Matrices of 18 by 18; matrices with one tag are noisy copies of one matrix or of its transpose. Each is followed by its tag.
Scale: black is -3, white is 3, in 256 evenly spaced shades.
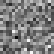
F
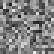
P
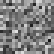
F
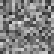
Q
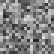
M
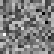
Q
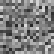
F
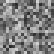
M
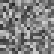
P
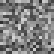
Q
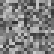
M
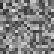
P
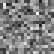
P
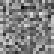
F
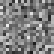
F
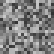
M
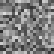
Q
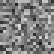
Q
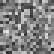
Q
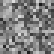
M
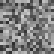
Q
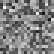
P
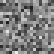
Q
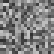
P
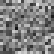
F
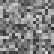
M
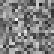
M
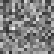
Q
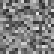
P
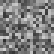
M
